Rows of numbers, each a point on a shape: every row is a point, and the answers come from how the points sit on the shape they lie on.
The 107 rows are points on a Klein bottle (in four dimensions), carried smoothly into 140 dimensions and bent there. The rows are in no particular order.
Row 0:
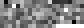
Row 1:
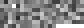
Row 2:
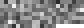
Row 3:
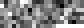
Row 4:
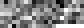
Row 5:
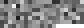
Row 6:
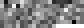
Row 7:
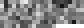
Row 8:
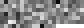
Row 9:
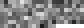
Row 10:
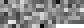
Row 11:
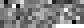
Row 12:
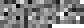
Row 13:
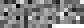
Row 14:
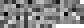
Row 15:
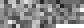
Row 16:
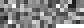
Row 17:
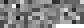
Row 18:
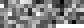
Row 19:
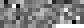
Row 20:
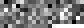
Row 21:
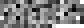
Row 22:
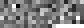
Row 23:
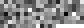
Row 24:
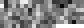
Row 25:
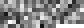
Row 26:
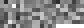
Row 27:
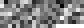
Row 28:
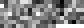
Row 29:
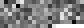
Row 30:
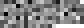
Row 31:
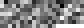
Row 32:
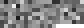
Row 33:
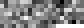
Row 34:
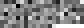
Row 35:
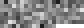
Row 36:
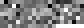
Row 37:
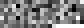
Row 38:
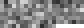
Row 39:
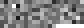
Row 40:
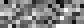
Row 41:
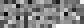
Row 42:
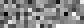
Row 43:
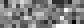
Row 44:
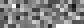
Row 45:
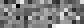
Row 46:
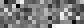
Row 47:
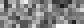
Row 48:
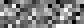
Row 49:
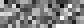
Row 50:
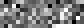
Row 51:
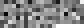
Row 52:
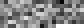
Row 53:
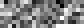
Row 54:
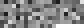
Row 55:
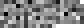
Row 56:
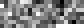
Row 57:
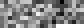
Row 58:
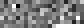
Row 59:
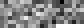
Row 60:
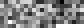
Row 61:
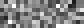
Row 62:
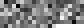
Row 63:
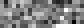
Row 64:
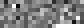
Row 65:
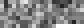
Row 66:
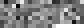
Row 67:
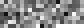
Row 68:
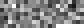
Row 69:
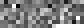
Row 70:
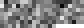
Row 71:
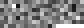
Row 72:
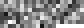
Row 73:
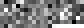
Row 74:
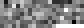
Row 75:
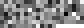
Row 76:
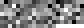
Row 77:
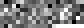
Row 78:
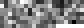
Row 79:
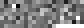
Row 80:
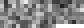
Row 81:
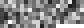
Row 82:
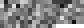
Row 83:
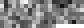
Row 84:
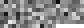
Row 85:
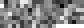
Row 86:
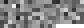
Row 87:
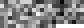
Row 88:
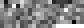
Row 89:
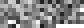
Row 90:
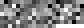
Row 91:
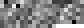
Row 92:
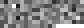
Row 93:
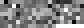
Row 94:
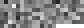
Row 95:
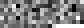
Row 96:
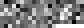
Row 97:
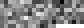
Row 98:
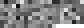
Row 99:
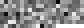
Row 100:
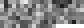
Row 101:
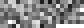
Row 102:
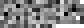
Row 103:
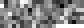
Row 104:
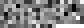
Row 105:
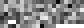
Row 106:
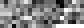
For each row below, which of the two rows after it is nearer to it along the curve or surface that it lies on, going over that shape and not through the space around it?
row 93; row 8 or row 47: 47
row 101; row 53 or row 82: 82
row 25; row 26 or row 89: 89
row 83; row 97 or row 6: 6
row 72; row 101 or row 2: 101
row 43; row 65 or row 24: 65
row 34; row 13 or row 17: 13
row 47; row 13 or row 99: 99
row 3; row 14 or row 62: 62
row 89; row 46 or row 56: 56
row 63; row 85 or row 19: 19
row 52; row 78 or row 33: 33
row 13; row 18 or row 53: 53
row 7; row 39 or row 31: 31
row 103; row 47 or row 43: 47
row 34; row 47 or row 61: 61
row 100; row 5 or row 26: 26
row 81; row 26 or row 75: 75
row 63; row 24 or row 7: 7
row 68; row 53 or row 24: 24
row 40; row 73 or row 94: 73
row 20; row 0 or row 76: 76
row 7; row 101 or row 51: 101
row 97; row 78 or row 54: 78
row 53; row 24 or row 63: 24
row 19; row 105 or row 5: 5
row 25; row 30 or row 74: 30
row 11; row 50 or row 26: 26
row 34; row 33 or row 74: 74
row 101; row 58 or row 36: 58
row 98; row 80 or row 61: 61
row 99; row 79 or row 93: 79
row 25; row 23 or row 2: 23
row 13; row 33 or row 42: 42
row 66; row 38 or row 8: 8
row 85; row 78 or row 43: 78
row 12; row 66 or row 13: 13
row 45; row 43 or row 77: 77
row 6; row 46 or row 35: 46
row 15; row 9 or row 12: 9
